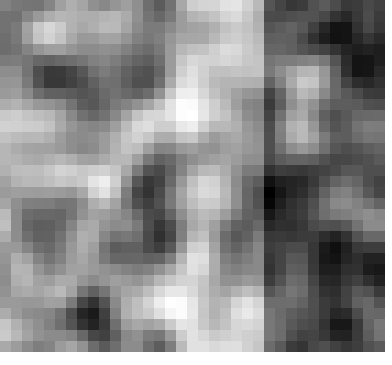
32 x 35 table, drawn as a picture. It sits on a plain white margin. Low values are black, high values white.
The field is mottled with small blotches. The left part is higher, up to a seam about 70% of the way across. Overall the values sit about 50% of the way up the scale. There are no lone odd cells.
